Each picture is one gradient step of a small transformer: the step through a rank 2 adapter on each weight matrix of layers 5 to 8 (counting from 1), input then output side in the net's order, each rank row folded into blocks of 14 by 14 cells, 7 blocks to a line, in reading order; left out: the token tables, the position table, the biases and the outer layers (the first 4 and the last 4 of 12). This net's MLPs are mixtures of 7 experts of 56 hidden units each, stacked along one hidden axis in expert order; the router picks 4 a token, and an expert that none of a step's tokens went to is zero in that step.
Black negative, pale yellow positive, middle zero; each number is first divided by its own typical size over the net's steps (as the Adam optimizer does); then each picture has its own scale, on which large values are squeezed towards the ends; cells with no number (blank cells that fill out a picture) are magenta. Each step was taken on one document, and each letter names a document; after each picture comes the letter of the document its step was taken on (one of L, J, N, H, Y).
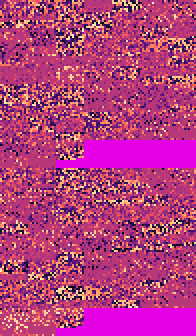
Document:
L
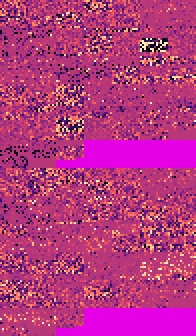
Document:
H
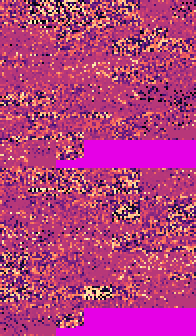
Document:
L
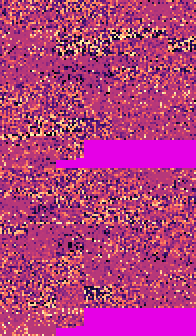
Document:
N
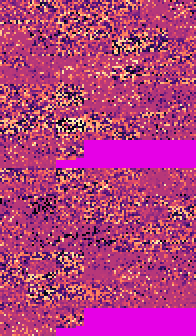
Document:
L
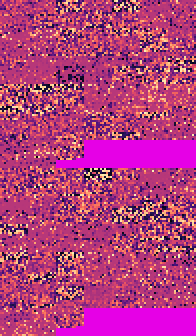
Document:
N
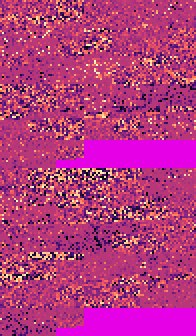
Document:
H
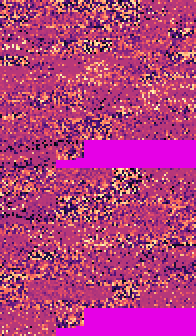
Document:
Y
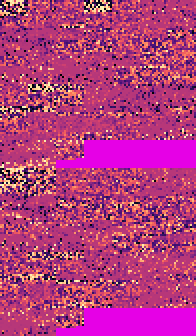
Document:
Y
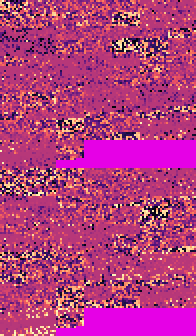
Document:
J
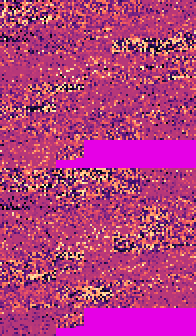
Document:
Y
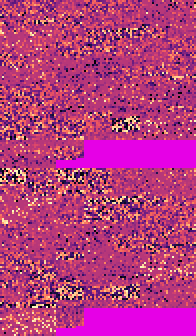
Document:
H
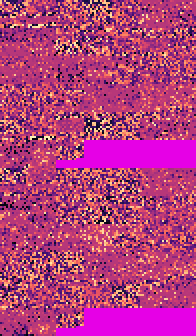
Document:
J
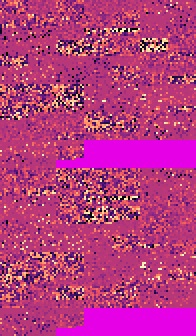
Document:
H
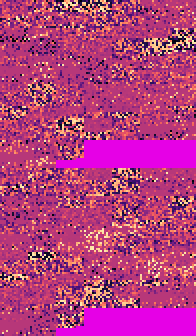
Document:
Y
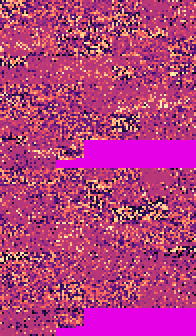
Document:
N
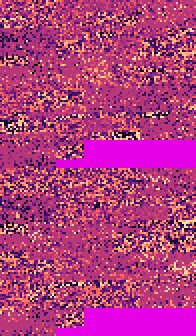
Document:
J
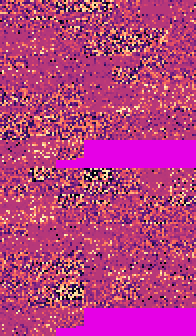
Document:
N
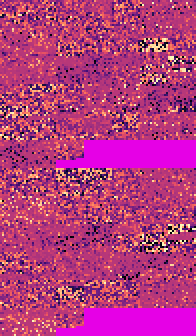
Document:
H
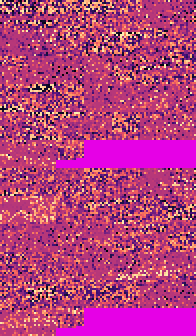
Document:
N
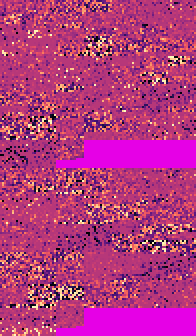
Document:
H
